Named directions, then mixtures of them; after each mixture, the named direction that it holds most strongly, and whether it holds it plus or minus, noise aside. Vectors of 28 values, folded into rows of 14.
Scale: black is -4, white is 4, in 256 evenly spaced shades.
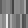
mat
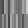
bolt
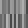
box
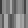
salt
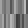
salt, minus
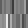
mat, plus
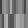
salt, plus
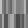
salt, minus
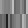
mat, minus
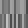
box, plus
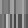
box, plus
